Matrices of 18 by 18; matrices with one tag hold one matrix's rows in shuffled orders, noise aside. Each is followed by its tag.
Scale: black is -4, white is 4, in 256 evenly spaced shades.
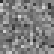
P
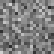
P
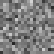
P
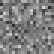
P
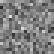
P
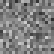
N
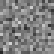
P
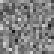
P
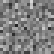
P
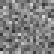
P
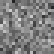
P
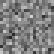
P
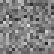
N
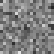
P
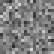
P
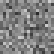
N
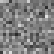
N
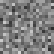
P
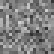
N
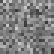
N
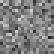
P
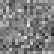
N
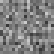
N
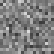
N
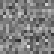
N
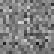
N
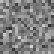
P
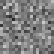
P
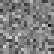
P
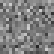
N
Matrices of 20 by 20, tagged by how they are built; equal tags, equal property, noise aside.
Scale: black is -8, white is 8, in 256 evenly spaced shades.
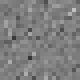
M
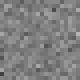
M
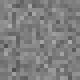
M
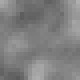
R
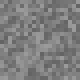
M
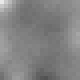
R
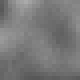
R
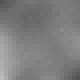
R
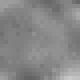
R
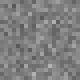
M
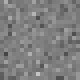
M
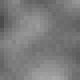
R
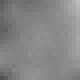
R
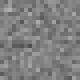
M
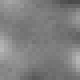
R
